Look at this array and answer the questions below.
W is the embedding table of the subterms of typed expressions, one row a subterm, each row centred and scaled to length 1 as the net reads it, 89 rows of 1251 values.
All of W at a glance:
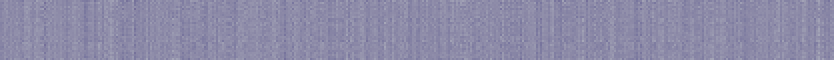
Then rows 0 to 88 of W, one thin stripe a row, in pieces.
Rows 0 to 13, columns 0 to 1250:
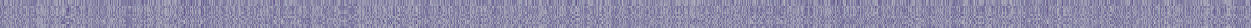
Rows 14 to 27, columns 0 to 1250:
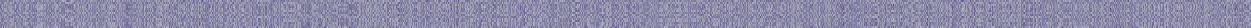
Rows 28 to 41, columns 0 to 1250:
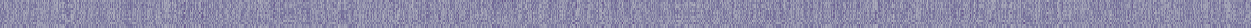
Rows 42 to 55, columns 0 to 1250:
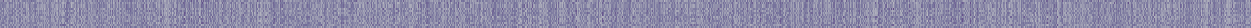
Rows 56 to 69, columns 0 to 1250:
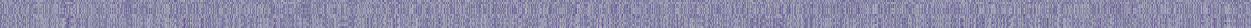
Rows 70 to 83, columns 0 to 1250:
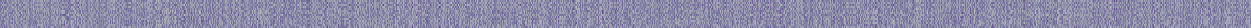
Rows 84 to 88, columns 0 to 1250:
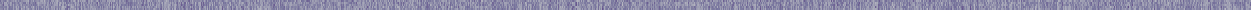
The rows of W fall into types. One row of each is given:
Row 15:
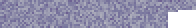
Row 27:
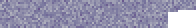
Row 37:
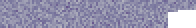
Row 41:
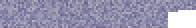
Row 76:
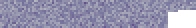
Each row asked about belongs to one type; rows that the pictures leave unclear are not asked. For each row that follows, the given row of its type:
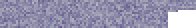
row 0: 15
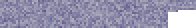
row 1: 15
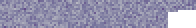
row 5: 41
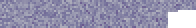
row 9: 27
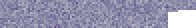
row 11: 15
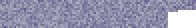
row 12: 41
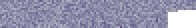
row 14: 76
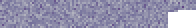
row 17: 37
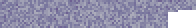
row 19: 15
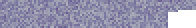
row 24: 15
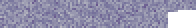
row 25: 37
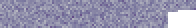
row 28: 76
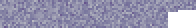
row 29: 41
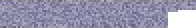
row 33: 37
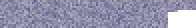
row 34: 37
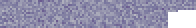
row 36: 15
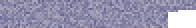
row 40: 41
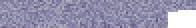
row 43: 76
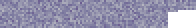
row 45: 37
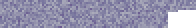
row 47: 76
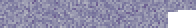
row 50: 37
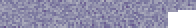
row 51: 37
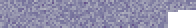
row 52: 76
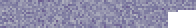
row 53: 15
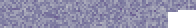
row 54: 27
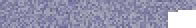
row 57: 15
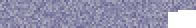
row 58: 27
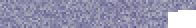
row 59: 27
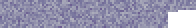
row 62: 76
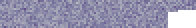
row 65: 41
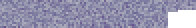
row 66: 37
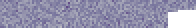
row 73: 37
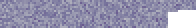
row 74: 27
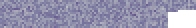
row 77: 27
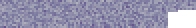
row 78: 37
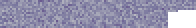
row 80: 15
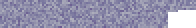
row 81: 76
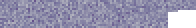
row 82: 15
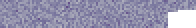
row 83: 37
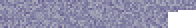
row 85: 41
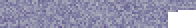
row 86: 15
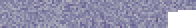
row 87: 76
